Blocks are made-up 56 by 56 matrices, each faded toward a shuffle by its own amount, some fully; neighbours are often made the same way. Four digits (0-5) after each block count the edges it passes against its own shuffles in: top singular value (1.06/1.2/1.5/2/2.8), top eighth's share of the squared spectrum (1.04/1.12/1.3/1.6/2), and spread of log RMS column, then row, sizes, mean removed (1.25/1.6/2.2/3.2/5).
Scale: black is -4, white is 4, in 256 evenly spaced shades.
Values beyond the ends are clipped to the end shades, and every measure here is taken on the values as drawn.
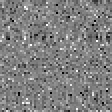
3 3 1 1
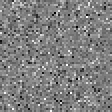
2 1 0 0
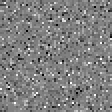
0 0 0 0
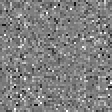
3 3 1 1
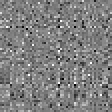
4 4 2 2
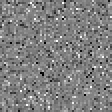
2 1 0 0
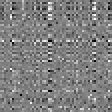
5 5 3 3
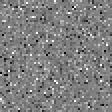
1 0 0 0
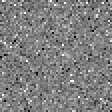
0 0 0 0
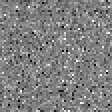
0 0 0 0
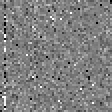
3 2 2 0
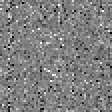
1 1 1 0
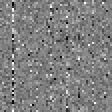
3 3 2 0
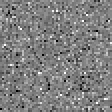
0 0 0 0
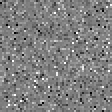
0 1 1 0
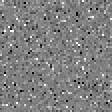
1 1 0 0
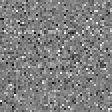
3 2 0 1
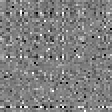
4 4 2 2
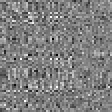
4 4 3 3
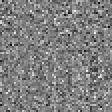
3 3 1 1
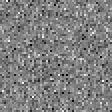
3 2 0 1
